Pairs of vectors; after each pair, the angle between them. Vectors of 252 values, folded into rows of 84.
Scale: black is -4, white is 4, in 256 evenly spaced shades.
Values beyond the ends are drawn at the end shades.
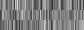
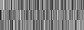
partly aligned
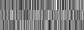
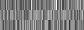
nearly parallel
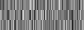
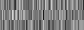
orthogonal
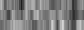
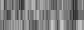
nearly parallel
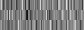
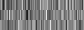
nearly parallel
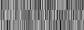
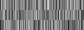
partly opposed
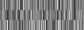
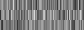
orthogonal
